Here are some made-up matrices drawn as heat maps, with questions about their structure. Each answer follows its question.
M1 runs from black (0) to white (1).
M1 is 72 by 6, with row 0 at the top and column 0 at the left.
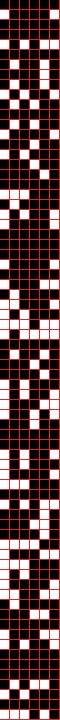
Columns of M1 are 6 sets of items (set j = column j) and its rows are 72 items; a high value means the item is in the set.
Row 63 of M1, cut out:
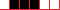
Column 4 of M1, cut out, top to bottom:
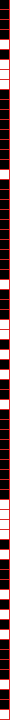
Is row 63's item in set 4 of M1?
yes
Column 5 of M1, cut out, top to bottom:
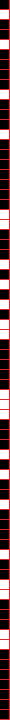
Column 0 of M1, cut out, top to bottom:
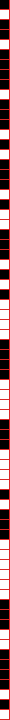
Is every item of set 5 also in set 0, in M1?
yes
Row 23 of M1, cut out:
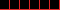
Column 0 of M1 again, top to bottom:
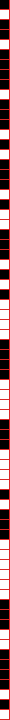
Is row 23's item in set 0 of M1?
no
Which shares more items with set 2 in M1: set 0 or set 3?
set 0
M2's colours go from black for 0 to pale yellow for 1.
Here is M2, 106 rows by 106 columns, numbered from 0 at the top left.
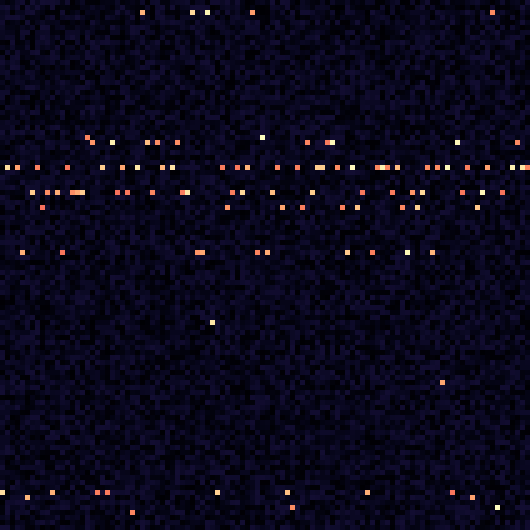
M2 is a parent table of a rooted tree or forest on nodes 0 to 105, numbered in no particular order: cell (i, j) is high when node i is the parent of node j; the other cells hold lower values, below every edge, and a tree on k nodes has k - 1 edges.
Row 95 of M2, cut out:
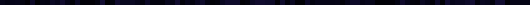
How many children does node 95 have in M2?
0
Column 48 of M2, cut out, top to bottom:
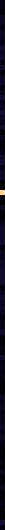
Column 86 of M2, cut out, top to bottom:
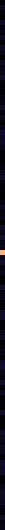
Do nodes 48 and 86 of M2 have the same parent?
no
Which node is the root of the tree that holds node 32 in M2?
33
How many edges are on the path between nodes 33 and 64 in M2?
1
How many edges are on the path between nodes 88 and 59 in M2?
3
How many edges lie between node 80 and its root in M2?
2
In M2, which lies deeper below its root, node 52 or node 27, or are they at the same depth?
node 52
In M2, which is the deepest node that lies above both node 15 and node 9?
38
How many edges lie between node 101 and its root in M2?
0
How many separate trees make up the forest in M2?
3
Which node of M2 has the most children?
33
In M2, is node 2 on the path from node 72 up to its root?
yes
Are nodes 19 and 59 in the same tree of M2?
no
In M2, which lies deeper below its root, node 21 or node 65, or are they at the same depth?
the same depth
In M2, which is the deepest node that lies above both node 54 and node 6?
38
